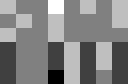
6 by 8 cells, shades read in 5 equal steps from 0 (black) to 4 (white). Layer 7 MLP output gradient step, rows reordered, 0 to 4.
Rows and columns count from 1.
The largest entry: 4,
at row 1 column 4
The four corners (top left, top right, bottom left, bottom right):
3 3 1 1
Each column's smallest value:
1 2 2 0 2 1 2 1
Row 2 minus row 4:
1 1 0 2 -1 1 -1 2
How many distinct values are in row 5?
3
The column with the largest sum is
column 5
